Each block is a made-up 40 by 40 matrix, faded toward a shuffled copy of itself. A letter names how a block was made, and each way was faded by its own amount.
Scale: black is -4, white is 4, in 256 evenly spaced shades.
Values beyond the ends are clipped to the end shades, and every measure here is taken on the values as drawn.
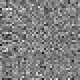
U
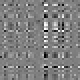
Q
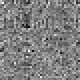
U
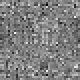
U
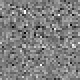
U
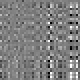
Q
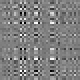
Q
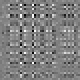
Q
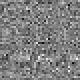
U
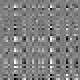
Q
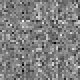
U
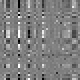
Q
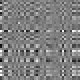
Q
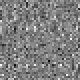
U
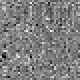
U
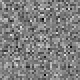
U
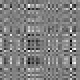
Q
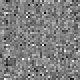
U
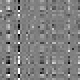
Q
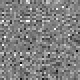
U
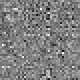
U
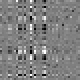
Q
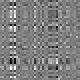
Q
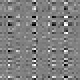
Q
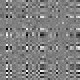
Q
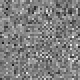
U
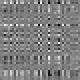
Q
